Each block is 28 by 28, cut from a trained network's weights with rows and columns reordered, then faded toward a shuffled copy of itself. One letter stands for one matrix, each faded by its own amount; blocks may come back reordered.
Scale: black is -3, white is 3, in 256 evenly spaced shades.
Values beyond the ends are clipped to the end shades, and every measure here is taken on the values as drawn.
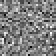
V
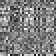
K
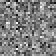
V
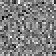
V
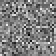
K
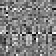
K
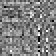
V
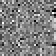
V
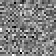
V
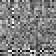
K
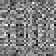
K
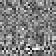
K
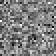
V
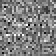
V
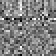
K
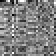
K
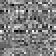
K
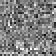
V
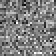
V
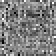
V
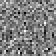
V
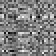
K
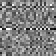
K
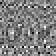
K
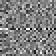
K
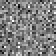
V
